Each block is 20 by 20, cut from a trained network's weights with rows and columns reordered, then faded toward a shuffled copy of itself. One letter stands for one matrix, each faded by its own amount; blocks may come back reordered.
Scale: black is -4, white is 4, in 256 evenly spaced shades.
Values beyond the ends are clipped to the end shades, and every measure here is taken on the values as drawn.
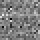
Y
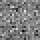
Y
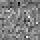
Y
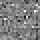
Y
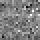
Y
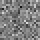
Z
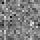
Z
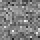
Y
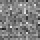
Y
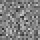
Z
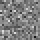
Z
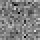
Y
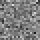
Z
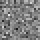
Z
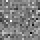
Y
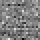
Y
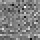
Y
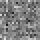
Y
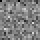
Y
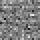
Y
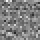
Y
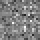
Y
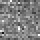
Y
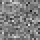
Z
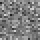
Z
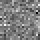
Y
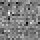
Y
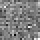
Y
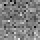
Y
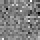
Y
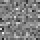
Y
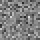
Z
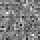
Y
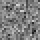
Z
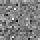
Y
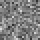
Z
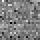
Y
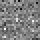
Y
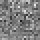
Y
